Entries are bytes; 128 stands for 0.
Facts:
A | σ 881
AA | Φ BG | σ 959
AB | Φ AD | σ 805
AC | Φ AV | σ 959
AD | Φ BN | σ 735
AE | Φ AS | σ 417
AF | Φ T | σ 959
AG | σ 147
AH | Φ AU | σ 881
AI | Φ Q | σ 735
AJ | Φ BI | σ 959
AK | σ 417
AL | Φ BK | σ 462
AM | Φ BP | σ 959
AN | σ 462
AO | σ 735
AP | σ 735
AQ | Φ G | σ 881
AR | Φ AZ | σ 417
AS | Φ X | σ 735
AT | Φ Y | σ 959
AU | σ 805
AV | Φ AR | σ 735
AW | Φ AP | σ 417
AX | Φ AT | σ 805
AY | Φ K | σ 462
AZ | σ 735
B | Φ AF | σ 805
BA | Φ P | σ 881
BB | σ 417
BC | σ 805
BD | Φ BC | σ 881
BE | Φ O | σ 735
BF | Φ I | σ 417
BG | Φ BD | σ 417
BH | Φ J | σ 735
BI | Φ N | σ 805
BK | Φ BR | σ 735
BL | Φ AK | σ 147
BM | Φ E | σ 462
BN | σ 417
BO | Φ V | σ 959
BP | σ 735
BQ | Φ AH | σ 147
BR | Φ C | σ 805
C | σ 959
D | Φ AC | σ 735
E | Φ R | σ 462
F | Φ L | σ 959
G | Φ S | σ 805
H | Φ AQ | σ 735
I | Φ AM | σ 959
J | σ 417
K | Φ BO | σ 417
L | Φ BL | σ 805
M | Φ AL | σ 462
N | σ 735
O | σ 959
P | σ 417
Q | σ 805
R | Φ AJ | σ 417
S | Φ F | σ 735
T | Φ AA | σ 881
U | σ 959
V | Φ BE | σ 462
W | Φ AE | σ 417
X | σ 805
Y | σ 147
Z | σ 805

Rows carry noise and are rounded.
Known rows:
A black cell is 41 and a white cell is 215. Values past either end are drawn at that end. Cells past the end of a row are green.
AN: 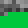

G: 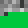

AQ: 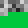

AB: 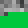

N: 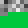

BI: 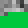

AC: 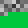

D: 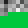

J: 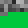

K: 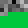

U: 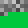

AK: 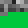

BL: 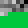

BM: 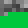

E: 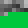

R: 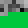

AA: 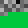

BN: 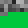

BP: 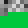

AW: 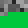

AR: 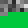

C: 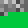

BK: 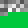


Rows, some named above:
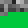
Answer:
AK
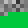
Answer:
AT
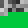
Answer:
T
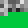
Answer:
A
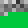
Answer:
AJ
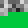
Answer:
AQ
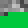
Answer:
BC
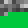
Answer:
AL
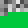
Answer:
S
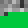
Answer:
G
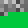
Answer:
C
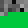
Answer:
BG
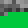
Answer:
AN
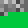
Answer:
C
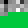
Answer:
AV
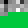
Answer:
AV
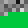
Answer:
BO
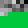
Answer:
BQ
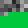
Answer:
V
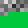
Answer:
F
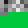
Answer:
AZ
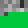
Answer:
L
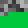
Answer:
AE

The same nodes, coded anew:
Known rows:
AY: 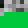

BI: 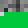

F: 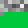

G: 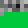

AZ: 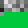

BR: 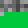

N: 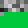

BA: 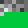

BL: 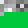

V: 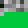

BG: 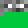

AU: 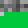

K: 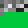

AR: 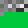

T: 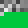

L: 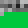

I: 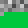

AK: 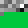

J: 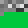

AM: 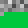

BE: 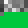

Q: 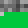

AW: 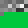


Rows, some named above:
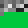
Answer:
K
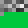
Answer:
R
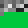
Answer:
K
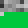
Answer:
AL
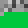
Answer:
O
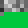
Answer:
AV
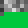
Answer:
D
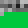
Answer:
L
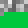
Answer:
AF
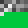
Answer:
BD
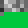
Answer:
BK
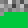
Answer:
AC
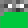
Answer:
BG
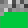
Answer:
BO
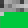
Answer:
M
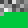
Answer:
AQ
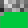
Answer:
AZ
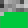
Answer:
AN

